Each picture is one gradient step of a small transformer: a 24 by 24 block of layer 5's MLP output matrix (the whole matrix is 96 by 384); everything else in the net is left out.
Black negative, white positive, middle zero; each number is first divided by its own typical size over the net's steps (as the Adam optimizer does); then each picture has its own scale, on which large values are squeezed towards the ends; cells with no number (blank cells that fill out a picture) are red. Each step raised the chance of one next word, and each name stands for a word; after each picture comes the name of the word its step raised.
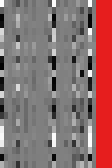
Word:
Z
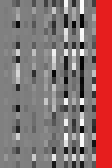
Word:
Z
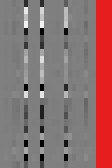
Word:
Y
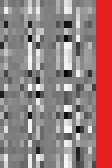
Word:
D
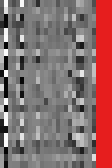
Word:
Z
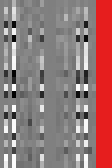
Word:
D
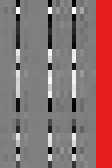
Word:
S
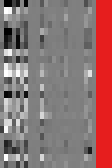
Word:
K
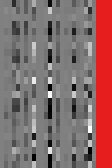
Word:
Y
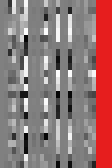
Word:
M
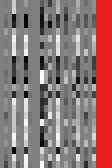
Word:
Z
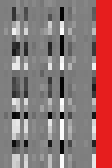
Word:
M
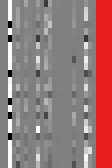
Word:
D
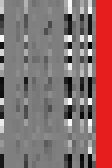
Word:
Z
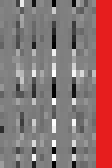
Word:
K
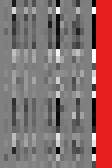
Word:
S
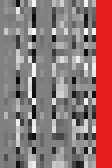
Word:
M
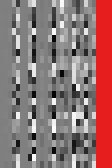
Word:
M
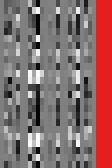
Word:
S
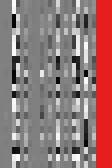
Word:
Z
